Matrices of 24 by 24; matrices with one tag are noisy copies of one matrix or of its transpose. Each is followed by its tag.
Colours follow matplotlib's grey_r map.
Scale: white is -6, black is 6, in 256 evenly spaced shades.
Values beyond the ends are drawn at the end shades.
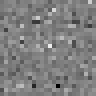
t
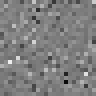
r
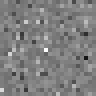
t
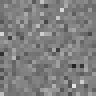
r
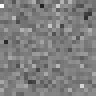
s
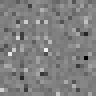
t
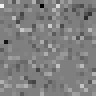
s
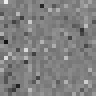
s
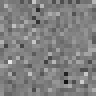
r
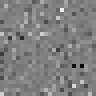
r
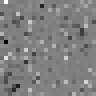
s
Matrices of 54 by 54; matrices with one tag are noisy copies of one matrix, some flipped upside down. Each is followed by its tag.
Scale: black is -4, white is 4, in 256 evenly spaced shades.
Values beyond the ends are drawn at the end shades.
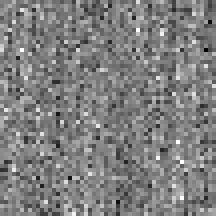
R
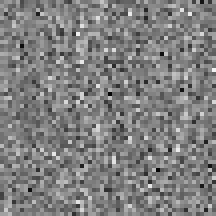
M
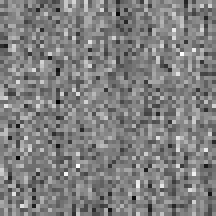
R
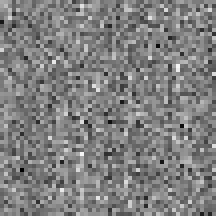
M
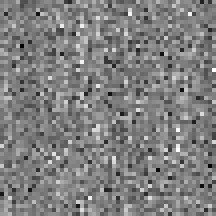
M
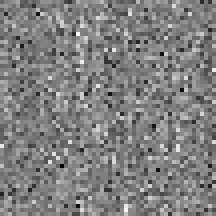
M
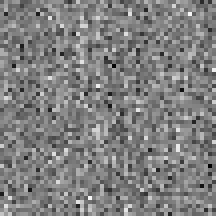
M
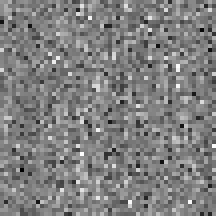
M
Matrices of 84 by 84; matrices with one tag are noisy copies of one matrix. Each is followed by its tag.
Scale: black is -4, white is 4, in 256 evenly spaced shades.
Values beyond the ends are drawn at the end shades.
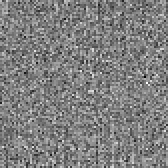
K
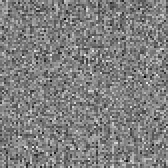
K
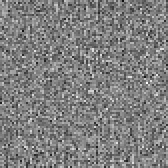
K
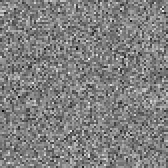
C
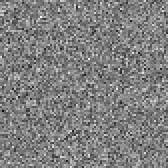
C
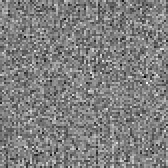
K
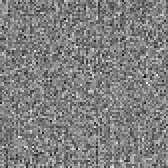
K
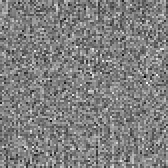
K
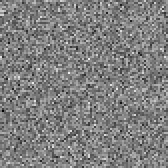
C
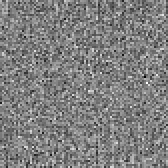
K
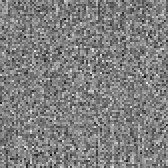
K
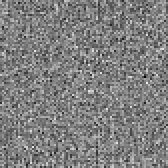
K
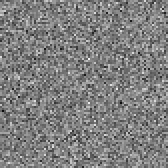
C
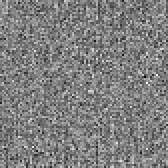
K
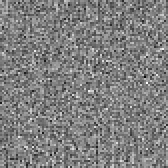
K
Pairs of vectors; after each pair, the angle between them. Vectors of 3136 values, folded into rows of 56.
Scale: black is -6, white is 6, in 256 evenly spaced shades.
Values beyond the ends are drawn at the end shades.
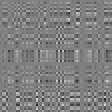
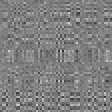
nearly opposite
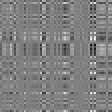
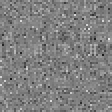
partly opposed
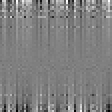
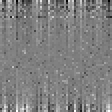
nearly opposite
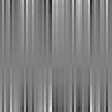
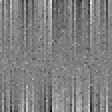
nearly opposite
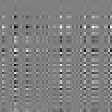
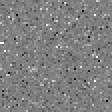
orthogonal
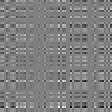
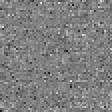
partly opposed
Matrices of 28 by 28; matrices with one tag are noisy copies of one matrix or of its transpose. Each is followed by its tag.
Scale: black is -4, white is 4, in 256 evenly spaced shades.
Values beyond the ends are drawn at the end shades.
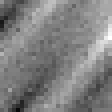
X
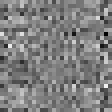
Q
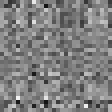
Q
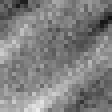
X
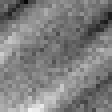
X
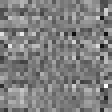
Q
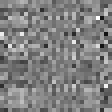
Q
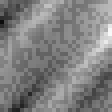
X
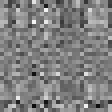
Q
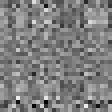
Q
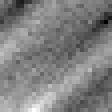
X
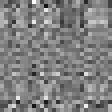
Q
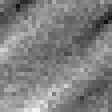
X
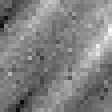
X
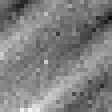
X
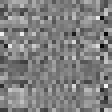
Q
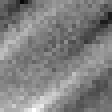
X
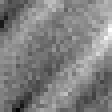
X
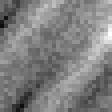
X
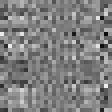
Q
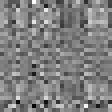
Q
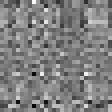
Q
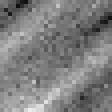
X
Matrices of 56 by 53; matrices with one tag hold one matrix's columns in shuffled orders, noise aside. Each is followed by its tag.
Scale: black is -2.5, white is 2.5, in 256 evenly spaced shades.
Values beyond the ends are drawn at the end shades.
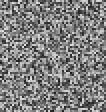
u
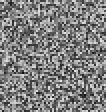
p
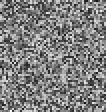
u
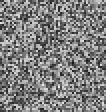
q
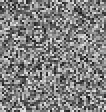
u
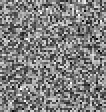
p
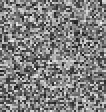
p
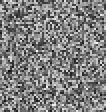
q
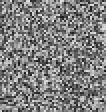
q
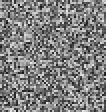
p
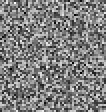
p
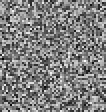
p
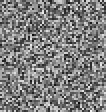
u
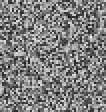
q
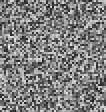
u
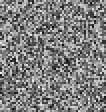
q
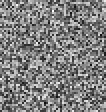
p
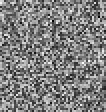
p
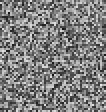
p
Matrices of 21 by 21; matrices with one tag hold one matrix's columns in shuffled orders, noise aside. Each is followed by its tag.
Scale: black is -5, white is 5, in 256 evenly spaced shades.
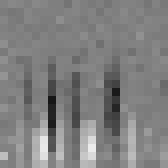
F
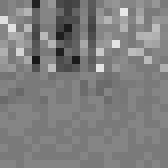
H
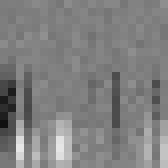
F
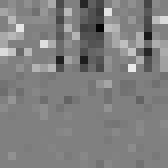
H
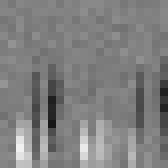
F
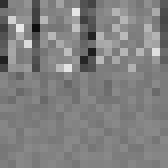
H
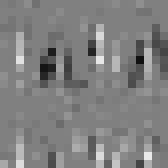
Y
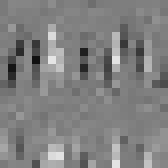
Y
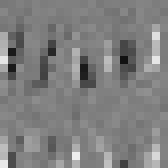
Y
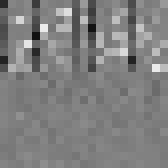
H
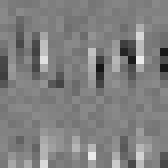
Y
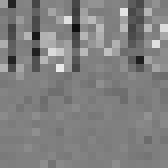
H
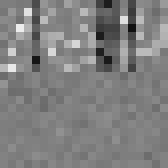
H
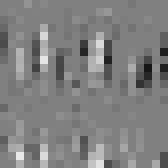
Y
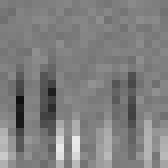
F
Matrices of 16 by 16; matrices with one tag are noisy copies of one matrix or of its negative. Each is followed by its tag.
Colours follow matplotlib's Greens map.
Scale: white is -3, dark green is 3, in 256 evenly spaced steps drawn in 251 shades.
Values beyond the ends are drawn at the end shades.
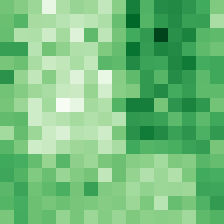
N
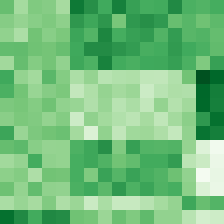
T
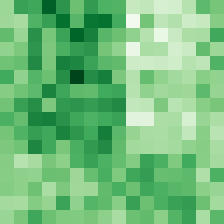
N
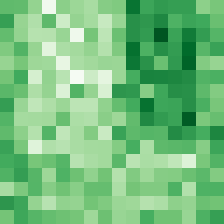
N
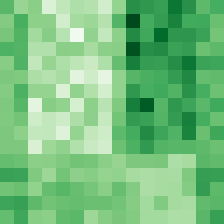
N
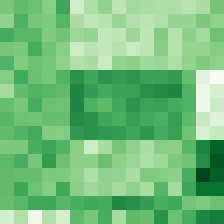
T
